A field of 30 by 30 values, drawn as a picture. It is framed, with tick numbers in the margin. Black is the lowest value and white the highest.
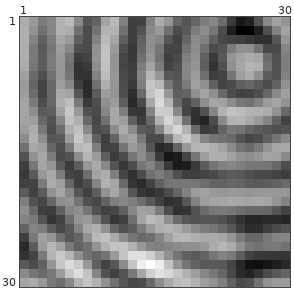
Rings: centred on the top right. Slope: none. Ninth with the highest average: bottom middle. Lone odd cells: none.
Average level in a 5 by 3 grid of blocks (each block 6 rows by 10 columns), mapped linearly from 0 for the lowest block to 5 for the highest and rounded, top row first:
310 / 222 / 201 / 111 / 350
